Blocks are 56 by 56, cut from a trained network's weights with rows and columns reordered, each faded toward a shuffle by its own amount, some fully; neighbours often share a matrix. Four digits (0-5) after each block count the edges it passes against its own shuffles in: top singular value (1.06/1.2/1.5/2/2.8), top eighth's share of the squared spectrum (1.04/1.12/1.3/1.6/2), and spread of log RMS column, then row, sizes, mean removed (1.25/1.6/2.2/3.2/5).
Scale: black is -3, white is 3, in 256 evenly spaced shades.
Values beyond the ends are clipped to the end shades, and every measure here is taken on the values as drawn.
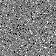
1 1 0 0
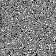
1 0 0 0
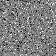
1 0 0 0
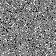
0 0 0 0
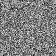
0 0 0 0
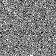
1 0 0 0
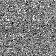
1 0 0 0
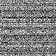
4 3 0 2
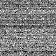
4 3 1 1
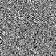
3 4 2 2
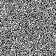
0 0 0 0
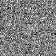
2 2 1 1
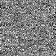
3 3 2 1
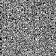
3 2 1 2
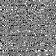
4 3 0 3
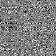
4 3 1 3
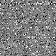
2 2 0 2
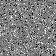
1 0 0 0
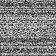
4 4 0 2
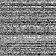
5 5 2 3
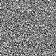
3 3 0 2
